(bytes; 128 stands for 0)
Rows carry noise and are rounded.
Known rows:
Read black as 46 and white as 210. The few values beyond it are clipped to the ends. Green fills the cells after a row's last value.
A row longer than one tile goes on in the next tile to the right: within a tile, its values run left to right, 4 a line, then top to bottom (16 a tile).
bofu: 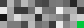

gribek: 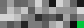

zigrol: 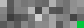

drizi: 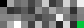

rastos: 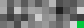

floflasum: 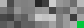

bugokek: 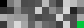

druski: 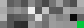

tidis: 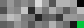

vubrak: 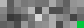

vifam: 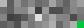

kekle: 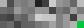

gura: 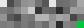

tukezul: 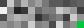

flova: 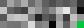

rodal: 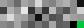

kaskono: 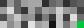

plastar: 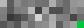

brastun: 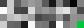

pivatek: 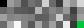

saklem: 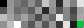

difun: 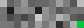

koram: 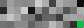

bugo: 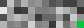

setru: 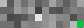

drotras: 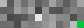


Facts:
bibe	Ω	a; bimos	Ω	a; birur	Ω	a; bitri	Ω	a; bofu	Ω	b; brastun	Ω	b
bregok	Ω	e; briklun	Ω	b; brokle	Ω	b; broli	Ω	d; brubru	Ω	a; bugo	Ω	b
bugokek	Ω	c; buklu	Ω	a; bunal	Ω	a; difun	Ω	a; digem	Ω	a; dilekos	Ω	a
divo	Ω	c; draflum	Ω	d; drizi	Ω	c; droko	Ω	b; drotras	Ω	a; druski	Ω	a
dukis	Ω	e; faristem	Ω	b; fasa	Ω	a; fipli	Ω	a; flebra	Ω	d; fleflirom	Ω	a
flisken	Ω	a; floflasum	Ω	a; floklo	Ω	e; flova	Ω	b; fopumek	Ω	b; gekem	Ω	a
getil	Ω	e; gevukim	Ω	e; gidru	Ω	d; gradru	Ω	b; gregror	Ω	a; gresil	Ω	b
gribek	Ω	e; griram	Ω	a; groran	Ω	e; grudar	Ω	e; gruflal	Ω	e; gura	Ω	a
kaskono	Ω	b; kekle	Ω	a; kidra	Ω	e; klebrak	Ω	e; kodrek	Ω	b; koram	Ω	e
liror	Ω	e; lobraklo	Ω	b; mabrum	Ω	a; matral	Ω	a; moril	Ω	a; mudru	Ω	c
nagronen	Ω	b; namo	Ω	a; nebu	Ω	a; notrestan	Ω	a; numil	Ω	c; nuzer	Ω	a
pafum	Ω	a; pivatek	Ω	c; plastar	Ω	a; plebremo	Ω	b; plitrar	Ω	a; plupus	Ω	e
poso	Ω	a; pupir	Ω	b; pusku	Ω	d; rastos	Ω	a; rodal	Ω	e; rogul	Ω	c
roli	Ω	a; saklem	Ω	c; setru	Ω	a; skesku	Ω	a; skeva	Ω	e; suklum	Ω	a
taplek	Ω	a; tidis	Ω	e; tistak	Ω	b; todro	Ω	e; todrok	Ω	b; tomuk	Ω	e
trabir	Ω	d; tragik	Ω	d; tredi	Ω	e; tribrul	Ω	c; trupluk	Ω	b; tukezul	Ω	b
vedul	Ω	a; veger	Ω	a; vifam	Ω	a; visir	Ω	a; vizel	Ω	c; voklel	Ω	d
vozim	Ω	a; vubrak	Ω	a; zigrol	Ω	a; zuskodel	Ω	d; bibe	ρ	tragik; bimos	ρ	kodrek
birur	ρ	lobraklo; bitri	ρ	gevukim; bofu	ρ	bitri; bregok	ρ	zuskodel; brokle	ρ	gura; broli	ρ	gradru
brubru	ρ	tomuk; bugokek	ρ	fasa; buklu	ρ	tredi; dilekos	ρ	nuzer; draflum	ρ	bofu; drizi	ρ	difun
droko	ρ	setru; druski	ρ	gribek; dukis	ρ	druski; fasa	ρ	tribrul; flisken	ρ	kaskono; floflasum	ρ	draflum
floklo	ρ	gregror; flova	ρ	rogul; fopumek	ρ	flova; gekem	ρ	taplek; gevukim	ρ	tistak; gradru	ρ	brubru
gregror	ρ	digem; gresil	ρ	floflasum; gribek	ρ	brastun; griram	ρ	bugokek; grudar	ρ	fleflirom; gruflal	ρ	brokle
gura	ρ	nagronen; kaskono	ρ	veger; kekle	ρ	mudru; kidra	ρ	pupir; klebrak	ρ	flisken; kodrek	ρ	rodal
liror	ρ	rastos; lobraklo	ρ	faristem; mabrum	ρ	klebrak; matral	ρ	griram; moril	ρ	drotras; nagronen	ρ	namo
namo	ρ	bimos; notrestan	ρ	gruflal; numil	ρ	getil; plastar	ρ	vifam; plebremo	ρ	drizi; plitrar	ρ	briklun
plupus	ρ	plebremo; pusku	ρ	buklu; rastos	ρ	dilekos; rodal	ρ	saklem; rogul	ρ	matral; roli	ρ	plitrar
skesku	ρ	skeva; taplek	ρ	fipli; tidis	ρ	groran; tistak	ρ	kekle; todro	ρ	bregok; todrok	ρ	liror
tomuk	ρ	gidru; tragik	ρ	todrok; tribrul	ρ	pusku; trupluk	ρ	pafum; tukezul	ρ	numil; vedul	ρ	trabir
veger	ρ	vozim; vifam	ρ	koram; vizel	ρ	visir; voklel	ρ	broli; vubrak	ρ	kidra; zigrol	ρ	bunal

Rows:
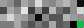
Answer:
gruflal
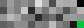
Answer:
todro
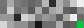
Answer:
zuskodel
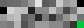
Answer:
klebrak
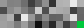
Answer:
pusku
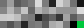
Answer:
dukis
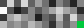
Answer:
plebremo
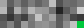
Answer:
bibe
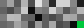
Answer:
plupus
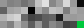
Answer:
tomuk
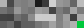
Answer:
bitri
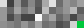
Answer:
brubru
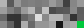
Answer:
gekem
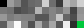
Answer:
vizel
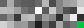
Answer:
tragik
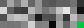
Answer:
fopumek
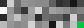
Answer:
todrok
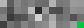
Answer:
roli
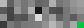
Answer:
gregror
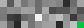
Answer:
fipli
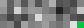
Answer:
nuzer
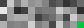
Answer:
lobraklo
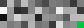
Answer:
gresil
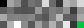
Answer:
numil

